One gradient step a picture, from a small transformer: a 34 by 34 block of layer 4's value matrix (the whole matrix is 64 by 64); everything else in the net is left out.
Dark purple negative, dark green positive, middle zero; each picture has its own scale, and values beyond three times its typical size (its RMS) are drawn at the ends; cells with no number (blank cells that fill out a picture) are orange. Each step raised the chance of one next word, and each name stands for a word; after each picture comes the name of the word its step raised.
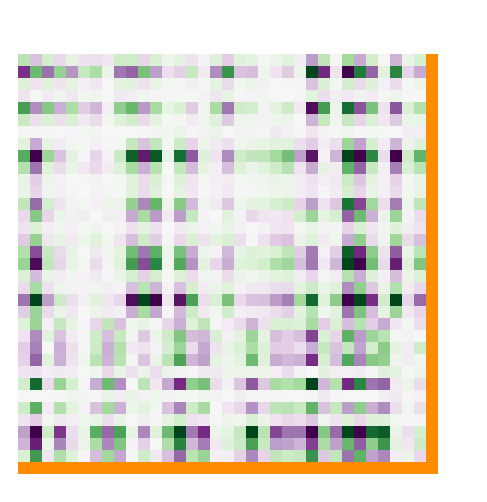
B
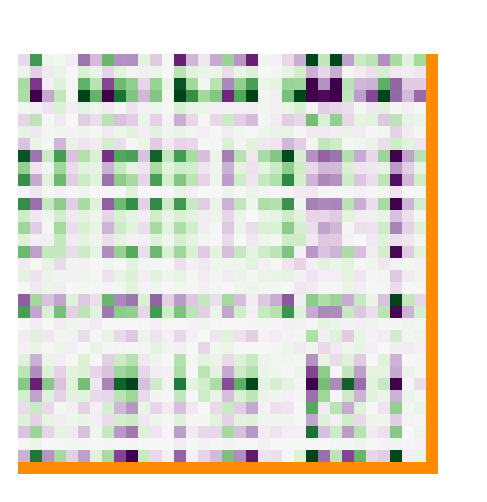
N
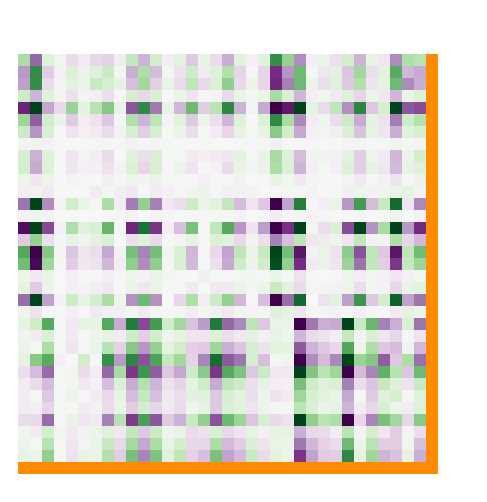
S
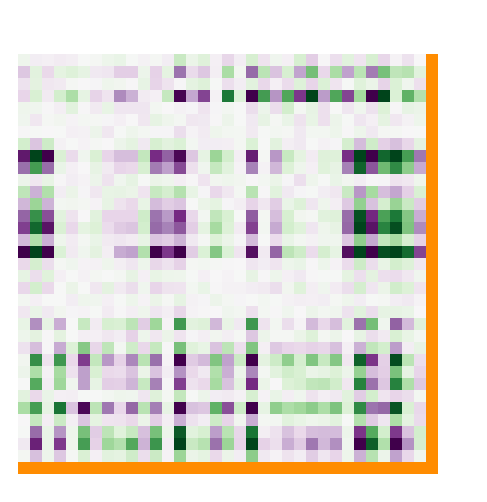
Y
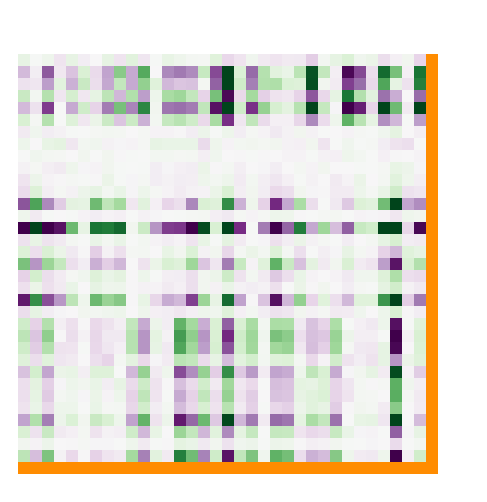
S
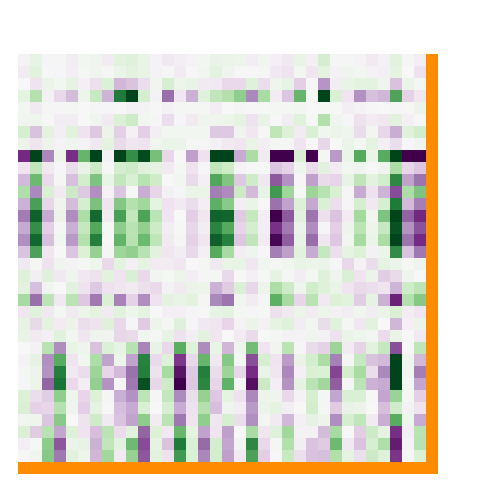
Y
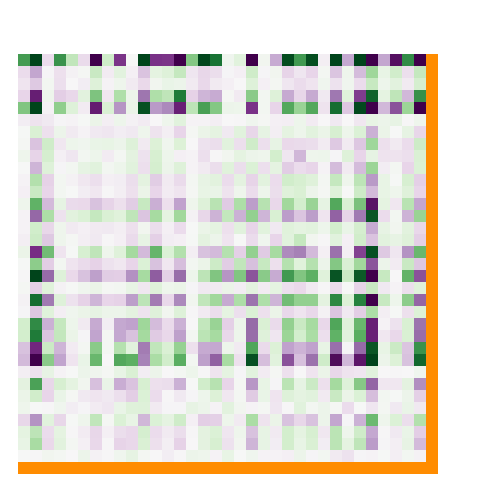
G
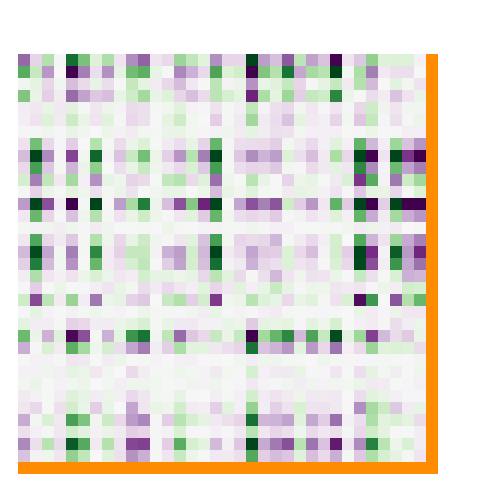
Y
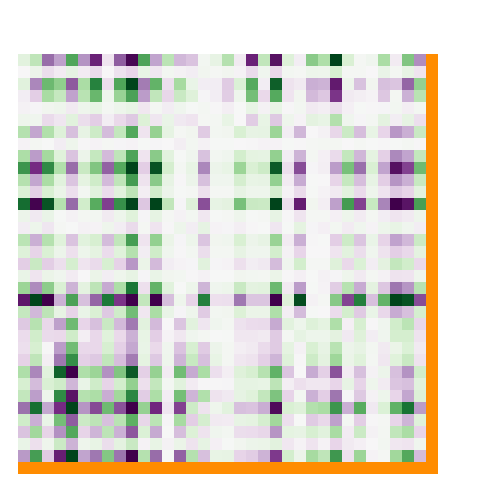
N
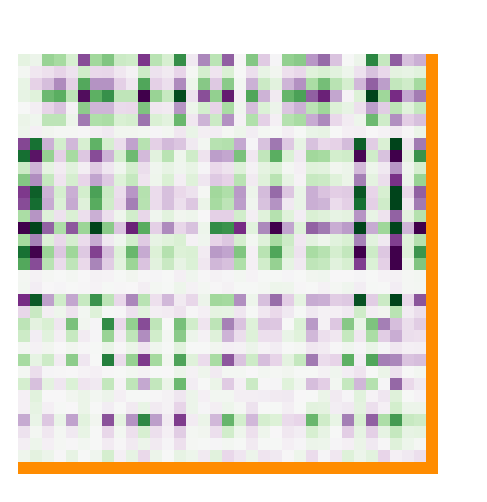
S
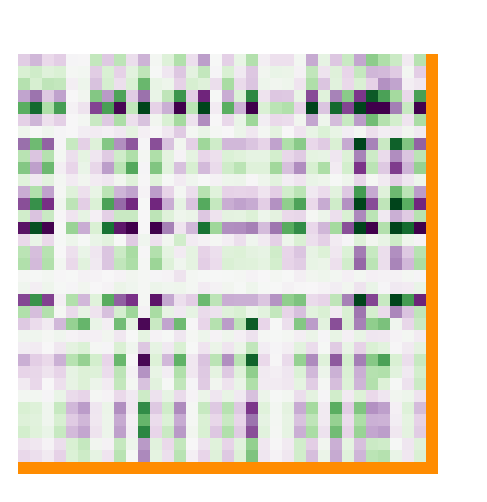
S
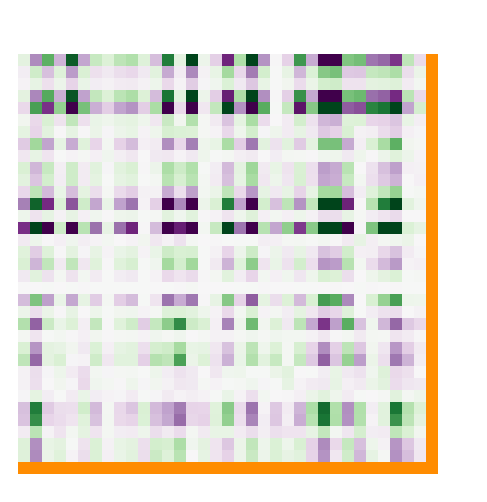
S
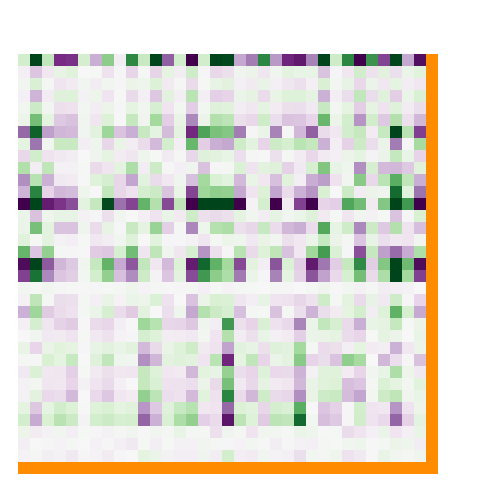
G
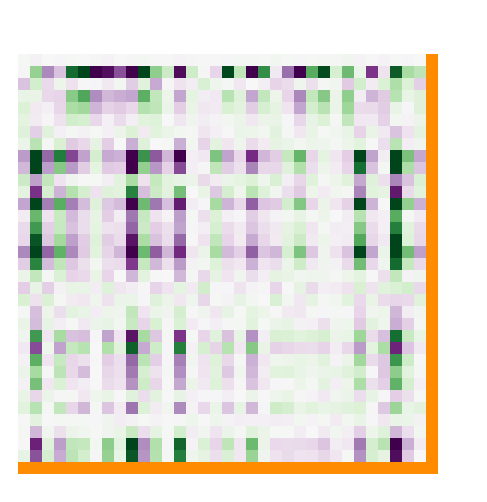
Y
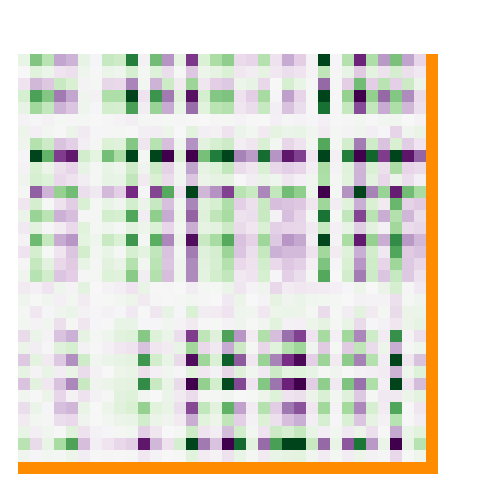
Y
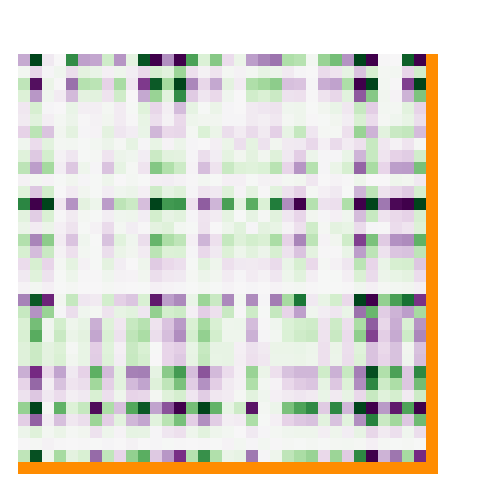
N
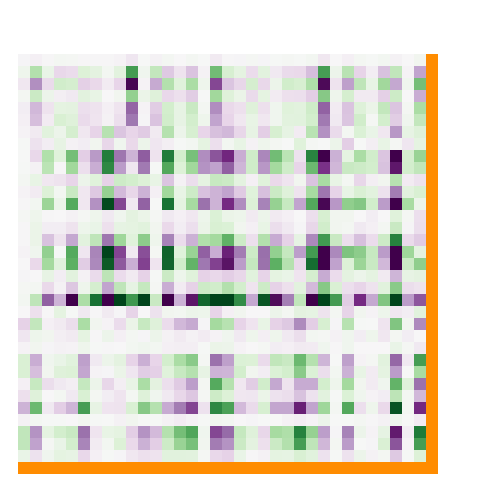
B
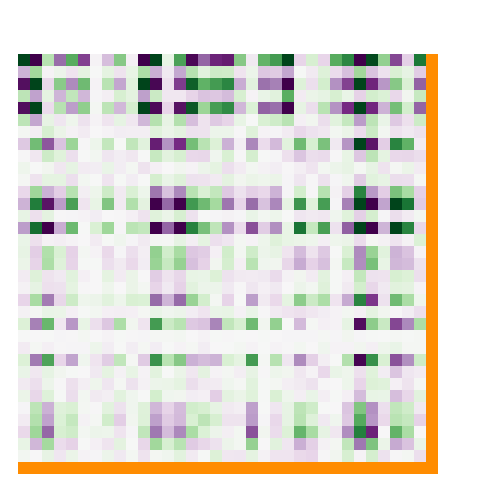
S
